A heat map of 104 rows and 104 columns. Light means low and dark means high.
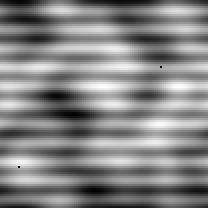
No overall slope runs across the table. Overall the values sit about 50% of the way up the scale. There are two isolated cells, each far higher than the cells round it. Stripes running across repeat 11 times from top to bottom.
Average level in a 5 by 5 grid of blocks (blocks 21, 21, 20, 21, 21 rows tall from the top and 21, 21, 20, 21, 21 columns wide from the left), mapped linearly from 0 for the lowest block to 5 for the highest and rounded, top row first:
5 2 3 4 2 / 1 1 0 2 1 / 1 5 1 2 0 / 2 3 1 0 2 / 3 3 5 4 4
